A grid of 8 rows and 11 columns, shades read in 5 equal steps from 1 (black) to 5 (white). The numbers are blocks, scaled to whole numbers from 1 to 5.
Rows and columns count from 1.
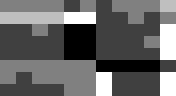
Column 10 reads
3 2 2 3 2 1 2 2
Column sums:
21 20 22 21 19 20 21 16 17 17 34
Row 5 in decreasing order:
5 2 2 2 2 2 2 2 2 1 1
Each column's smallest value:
2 2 2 2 1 1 1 1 1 1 2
